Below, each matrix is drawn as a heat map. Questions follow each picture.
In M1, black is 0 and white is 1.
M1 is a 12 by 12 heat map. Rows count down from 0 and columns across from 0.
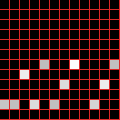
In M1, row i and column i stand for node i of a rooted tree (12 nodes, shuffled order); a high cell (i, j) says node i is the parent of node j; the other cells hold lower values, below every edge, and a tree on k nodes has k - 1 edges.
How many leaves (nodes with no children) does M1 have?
8
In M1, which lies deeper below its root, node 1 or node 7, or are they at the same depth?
the same depth
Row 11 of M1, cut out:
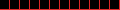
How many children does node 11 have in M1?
0
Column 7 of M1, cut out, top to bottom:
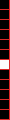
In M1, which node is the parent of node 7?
6
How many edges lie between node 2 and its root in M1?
3
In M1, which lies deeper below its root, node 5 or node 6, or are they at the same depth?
node 5
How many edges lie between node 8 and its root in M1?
0
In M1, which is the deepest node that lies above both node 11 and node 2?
6
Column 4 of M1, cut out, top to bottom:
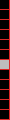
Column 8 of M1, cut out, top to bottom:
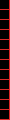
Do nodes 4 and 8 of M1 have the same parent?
no
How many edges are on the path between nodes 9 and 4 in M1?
4
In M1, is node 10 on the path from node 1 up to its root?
yes
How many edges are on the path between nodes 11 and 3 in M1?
4
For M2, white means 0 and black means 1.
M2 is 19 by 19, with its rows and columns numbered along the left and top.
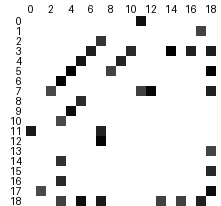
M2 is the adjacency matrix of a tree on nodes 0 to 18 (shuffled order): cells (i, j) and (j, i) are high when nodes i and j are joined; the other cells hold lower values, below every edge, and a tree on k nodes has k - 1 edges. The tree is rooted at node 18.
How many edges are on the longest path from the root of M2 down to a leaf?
3
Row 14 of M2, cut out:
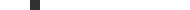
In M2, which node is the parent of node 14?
3
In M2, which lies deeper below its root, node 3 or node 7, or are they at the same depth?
the same depth
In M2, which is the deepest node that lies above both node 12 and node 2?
7
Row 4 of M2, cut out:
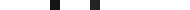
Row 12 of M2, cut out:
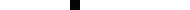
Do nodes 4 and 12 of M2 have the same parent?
no
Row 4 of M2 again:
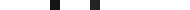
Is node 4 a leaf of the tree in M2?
no
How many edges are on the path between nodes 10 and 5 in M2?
3
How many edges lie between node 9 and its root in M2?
3
